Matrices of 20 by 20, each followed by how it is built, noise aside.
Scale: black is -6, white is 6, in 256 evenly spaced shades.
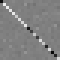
diagonal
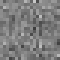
low rank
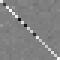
diagonal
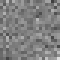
low rank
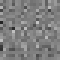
low rank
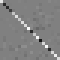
diagonal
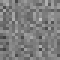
low rank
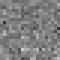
low rank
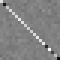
diagonal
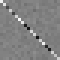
diagonal
